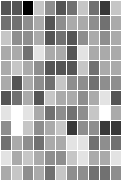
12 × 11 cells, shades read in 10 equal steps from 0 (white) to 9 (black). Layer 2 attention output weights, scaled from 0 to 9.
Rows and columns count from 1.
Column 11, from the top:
2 3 3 3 3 4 6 3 7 5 1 4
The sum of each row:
54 45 44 34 43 44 42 28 44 39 27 41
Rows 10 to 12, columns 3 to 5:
4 5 3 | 2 3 4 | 4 3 5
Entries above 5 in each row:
5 1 2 1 3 1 3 0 3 0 0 0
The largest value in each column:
6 6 9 6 6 6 7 4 5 7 7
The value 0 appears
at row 8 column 2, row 8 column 10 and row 9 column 2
